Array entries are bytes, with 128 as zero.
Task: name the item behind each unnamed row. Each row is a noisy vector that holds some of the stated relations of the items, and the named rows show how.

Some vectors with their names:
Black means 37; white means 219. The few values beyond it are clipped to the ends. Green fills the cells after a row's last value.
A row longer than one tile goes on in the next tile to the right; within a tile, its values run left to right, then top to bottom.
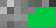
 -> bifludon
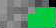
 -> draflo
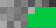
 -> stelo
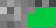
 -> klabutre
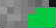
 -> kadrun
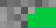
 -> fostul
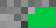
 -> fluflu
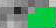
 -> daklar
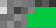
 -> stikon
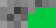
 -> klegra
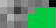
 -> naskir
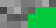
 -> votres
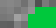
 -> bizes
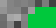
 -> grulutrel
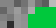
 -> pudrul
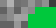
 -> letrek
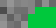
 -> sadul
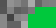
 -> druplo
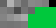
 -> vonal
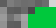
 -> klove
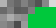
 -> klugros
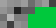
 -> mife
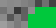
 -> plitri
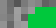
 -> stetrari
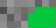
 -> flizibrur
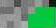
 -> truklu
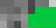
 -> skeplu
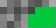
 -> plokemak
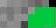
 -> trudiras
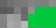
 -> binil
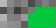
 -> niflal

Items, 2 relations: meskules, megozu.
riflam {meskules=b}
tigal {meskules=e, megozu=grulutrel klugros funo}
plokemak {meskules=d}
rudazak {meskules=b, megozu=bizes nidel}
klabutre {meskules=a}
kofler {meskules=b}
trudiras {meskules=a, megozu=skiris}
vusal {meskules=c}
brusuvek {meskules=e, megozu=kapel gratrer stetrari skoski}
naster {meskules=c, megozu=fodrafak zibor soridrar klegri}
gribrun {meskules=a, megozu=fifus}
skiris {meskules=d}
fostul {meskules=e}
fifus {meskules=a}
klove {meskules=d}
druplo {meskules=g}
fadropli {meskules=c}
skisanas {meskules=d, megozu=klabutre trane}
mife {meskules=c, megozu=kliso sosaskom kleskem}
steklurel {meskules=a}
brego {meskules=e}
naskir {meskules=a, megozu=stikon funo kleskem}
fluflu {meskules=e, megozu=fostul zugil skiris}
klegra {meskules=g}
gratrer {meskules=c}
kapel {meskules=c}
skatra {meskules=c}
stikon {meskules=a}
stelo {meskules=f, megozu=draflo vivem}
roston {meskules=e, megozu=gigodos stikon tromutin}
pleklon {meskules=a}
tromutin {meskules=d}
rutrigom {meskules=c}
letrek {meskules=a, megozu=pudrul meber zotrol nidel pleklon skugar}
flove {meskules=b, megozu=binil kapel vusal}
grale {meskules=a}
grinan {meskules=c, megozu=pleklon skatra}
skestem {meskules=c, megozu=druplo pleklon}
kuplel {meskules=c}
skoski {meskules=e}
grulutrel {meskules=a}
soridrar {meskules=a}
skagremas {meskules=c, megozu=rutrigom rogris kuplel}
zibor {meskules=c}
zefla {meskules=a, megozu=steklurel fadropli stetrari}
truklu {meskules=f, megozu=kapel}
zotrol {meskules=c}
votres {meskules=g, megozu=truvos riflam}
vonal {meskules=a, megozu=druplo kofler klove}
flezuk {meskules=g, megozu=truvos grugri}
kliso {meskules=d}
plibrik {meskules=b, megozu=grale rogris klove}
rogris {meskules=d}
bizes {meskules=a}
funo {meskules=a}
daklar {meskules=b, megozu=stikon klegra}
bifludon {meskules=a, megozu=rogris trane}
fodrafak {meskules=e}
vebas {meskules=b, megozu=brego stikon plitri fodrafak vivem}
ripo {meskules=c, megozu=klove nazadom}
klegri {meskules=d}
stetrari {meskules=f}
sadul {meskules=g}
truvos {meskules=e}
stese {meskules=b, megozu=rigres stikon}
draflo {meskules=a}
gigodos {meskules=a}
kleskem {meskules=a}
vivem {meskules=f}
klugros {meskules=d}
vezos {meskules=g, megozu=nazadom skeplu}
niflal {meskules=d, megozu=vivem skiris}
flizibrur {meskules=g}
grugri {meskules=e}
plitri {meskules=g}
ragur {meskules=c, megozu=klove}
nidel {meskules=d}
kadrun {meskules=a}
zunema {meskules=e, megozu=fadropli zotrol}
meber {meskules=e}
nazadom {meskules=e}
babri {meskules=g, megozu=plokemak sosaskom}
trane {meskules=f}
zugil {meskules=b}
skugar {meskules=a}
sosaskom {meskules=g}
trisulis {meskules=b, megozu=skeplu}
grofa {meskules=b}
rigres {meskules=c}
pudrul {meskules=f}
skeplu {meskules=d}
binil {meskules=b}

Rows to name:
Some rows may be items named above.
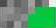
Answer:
meber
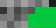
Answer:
babri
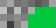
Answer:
trane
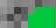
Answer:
klegra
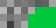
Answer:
trane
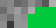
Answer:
pudrul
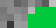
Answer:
pudrul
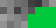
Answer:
klegri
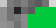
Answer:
tromutin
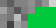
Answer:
fadropli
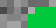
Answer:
zugil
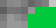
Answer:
grofa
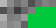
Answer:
niflal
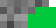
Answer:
nidel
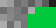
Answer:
stelo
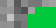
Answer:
tigal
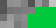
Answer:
trisulis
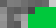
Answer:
klove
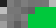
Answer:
nazadom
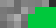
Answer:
zefla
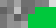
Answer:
riflam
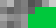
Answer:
skisanas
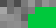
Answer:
skoski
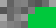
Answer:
skiris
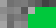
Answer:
vivem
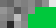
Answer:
zotrol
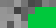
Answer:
zibor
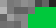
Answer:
kleskem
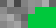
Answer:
brusuvek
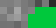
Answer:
fifus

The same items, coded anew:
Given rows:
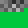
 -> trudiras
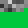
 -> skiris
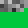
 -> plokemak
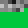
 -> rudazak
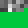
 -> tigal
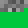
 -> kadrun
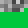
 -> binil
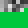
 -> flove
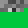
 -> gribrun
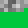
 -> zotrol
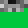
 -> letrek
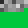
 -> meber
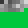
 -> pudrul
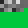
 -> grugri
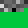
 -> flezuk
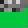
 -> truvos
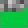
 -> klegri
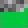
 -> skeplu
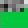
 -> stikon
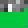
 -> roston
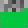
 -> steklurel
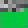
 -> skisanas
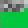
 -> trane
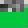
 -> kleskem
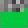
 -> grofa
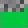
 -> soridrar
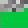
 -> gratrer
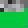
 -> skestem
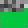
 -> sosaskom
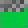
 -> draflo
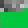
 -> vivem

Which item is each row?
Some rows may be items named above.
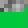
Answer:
skatra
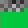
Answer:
trudiras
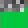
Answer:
trisulis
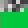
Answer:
flove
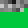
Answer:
rudazak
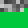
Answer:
plibrik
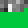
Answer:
roston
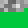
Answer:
zotrol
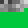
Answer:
pudrul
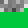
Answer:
stetrari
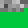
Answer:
zibor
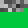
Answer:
bifludon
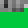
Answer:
klegra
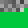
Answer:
kofler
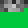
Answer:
fluflu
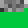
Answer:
grale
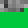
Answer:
plitri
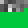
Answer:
naskir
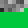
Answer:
klove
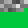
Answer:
nidel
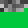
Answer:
vezos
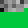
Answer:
nazadom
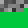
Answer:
babri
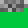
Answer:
klabutre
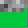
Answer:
rigres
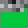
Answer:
rudazak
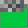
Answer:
klabutre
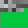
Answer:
skisanas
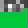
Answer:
vebas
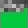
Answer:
niflal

